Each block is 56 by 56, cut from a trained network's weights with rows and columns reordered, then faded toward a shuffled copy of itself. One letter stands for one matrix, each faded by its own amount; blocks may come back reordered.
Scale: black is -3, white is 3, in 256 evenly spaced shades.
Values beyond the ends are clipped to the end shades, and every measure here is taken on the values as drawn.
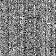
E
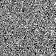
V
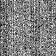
E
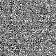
V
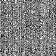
E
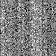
E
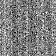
E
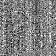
E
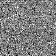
V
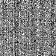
E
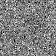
V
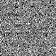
V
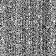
E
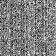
E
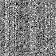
E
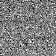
V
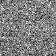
V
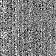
E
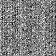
E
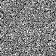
V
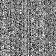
E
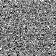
V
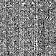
E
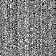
E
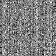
E
